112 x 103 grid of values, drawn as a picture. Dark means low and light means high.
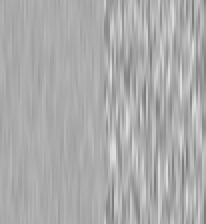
The left part is calmer, up to a seam about 50% of the way across. The halves do not mirror each other. The grain runs up and down. A few values lie far out on both sides of the bulk. On average the colour sits 70% of the way up the scale.
